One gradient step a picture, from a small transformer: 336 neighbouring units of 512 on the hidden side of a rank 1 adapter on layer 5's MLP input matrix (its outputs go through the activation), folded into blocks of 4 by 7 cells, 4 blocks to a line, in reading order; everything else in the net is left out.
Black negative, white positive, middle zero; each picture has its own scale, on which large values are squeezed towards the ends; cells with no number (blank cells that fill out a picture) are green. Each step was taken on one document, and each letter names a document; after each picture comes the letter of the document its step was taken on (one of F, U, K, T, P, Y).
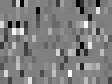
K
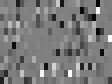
K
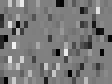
K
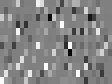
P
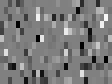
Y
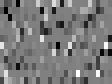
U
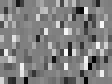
Y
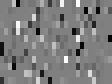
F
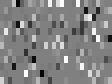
F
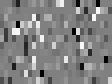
F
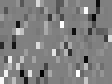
P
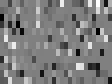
K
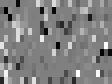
U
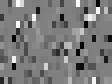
F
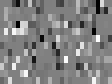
F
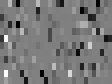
K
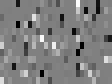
F
